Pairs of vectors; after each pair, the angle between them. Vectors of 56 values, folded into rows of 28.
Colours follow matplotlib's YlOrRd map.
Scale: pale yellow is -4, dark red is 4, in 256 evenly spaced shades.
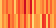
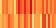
nearly parallel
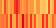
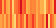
partly aligned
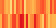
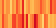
nearly parallel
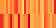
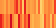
nearly parallel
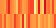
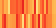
partly opposed
